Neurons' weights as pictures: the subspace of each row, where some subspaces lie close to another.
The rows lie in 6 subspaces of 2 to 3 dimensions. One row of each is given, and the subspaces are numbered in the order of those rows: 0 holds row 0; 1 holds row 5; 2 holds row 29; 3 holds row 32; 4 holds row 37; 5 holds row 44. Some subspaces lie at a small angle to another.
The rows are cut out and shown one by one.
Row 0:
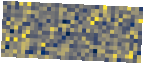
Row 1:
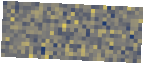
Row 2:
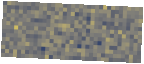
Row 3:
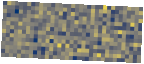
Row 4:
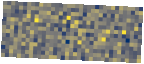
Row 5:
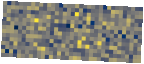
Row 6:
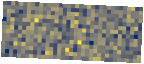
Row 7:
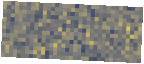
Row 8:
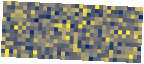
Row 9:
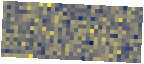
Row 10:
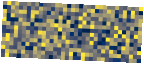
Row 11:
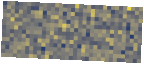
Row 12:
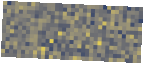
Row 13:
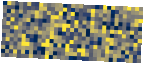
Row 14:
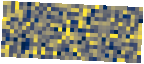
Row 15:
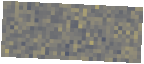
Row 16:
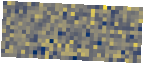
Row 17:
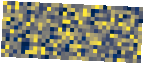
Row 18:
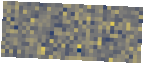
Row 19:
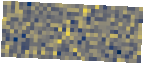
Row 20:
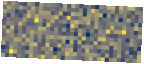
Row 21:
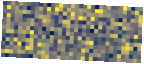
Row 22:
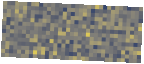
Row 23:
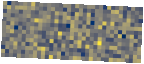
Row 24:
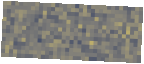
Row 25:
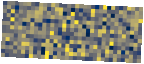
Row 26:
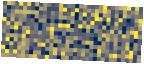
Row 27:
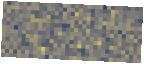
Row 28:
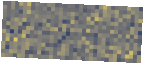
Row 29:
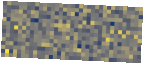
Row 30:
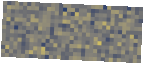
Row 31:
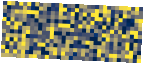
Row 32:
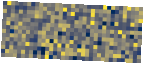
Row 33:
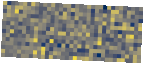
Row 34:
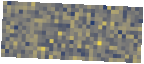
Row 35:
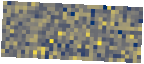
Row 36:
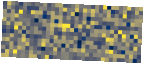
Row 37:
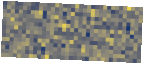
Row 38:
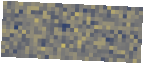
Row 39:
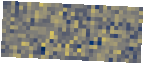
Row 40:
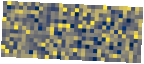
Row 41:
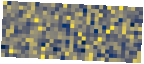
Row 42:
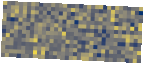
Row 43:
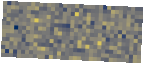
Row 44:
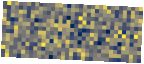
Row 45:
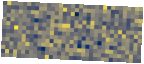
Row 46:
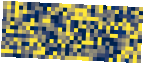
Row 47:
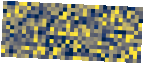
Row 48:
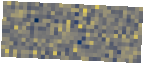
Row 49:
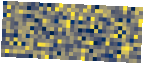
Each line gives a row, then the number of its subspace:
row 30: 0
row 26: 0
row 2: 1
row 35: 3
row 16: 3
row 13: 1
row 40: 0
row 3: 5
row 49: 2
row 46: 2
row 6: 4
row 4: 5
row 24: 4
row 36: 4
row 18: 2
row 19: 0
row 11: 4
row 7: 4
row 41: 5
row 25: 4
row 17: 0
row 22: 3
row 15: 2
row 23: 3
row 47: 5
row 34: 3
